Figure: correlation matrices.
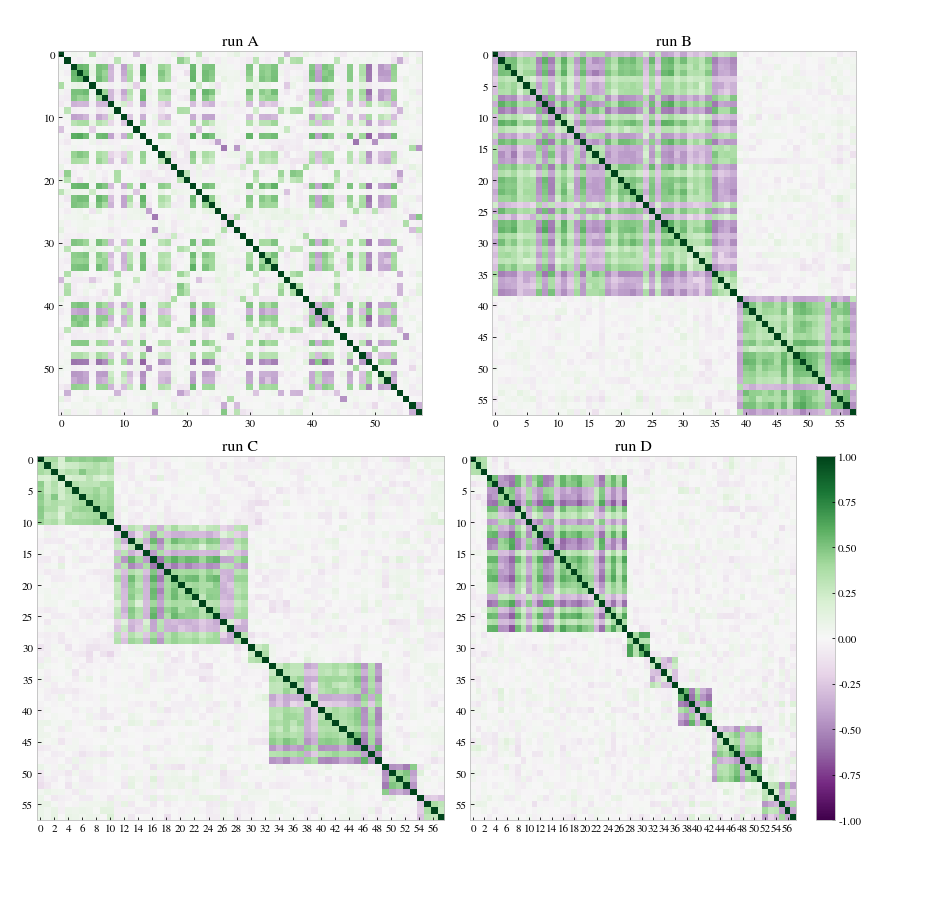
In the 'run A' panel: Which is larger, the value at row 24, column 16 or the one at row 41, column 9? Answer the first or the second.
the first
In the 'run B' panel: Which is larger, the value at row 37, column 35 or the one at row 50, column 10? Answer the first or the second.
the first
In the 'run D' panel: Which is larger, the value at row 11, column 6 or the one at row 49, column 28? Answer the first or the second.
the second
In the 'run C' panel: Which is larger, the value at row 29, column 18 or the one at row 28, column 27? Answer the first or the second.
the first
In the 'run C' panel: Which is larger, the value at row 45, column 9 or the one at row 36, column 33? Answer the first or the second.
the second
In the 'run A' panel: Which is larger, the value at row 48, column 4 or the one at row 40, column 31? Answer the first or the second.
the first
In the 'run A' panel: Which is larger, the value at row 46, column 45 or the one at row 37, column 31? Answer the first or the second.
the second
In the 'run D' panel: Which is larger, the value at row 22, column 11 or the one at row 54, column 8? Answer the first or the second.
the second
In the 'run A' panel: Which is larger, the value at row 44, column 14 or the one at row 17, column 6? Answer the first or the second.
the second
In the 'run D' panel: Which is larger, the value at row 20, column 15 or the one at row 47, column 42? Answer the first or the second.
the first
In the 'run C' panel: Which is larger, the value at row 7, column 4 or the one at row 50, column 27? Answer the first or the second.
the first
